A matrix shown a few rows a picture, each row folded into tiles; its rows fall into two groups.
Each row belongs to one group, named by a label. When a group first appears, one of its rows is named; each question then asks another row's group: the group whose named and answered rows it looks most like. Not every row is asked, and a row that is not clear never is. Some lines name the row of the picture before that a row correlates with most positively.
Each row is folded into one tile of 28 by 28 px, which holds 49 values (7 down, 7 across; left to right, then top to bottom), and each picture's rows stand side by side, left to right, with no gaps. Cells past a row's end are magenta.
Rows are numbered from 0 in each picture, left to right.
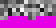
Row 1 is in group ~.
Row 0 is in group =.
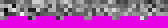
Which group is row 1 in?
~
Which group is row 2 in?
~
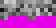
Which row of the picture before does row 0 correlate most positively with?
1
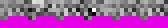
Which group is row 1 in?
~
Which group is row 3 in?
~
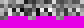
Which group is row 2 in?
=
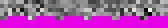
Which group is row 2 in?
~
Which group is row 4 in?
=
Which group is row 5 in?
~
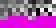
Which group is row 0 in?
=
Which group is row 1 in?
=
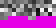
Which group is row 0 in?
~
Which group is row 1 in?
=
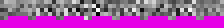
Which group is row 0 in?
~
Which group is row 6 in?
=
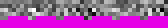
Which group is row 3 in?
~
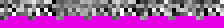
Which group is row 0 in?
~
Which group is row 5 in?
=
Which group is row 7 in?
=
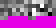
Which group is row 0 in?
=
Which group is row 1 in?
~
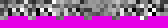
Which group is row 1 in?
=
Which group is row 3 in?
~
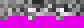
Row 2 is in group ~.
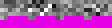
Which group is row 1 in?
~
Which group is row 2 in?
~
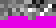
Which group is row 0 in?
=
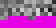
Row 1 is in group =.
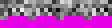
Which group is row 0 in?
=
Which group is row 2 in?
~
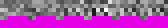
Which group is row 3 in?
=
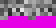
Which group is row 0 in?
=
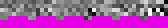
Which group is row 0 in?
~
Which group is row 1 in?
=
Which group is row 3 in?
~
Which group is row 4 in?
~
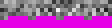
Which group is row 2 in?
~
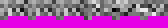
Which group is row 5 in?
~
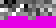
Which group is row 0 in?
~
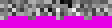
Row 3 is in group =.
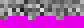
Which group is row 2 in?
=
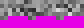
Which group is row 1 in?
~
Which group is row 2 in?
~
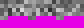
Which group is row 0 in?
=
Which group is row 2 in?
~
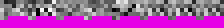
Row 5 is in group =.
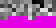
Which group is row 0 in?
~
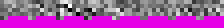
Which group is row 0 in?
~
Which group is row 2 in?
~
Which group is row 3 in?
~
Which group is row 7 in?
=
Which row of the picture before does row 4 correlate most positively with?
1
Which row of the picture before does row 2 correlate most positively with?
0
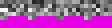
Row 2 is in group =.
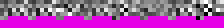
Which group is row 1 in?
=
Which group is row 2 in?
~
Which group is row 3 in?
=
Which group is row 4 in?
~
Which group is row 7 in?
~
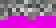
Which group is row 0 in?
=
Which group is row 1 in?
~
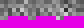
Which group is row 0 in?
=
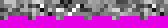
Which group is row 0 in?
~
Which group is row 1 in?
~
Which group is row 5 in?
~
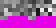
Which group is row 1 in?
=
